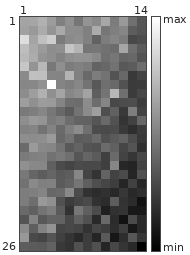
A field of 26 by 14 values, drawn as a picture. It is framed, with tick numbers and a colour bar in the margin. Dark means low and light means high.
No row or column stands out. The field climbs toward the top left. There are no regular stripes. The bottom right is the ninth with the lowest average. Overall the values sit about 40% of the way up the scale. The halves do not mirror each other. The values follow a bell shape.
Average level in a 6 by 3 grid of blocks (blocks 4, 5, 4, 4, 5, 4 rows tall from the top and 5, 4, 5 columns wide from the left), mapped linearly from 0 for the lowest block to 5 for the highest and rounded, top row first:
543 / 532 / 431 / 321 / 310 / 210
